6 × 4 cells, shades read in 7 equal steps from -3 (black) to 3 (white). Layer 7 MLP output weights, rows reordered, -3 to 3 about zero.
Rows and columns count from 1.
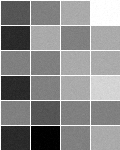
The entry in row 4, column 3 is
1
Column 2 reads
0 1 0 0 -1 -3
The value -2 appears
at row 2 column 1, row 4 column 1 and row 6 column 1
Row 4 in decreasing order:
2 1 0 -2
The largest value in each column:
0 1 1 3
